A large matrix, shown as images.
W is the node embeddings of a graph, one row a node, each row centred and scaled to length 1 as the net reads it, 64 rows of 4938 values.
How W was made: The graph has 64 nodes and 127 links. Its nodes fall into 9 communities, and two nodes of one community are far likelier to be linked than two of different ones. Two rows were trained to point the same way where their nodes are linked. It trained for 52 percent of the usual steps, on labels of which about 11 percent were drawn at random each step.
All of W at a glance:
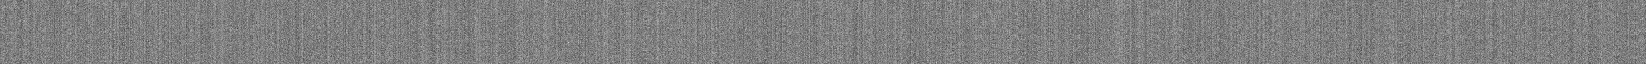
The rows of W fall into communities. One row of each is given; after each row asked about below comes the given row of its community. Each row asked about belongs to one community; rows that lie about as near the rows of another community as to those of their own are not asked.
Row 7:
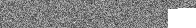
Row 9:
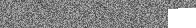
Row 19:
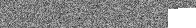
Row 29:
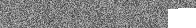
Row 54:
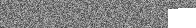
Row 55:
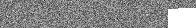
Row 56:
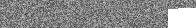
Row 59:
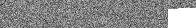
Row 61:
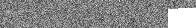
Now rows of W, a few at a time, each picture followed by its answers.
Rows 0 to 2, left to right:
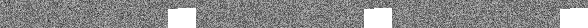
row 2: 56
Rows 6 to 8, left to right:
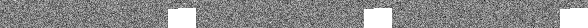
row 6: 55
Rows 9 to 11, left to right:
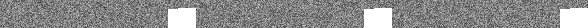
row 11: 54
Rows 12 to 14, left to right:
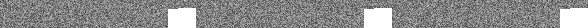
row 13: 56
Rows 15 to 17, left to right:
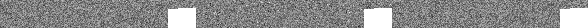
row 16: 54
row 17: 7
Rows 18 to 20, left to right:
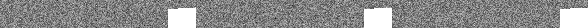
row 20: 59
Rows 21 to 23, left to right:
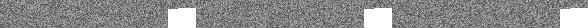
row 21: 59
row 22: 61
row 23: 61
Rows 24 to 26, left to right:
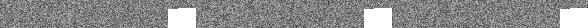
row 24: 59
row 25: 55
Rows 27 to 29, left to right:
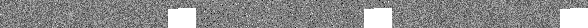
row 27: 61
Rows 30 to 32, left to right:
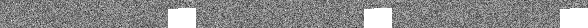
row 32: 7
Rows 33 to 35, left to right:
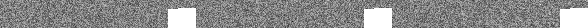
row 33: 29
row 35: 19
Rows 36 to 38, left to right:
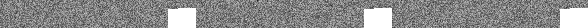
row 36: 56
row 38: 7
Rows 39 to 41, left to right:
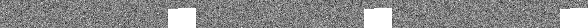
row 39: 19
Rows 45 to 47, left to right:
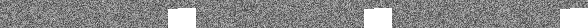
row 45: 54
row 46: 61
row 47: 61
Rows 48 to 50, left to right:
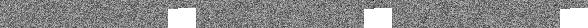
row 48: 19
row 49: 59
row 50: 19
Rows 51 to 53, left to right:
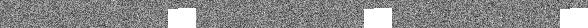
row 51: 55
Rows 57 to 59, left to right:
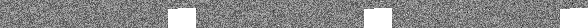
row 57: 55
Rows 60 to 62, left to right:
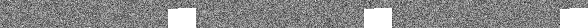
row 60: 54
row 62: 7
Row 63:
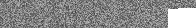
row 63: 56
